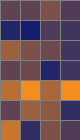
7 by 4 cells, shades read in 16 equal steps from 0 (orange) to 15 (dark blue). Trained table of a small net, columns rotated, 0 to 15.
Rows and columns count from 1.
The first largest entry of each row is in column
4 2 4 3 3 4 2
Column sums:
57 61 62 71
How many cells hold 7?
1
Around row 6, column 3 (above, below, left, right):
5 8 6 13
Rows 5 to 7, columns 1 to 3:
4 0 5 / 10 6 7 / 3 13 8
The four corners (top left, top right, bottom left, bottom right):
10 11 3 11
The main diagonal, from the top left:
10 15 9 12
